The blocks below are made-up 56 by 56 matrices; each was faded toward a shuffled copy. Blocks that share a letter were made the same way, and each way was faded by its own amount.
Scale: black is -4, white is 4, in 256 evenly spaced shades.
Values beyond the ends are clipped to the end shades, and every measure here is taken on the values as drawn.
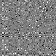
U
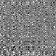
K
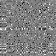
U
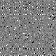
U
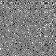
U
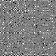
U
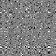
U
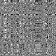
K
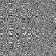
K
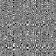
K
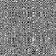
K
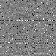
U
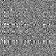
K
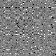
U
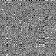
K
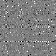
U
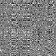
K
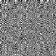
K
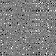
U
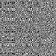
K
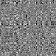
K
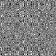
K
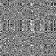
K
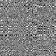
K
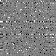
U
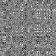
K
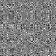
K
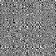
K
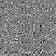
U
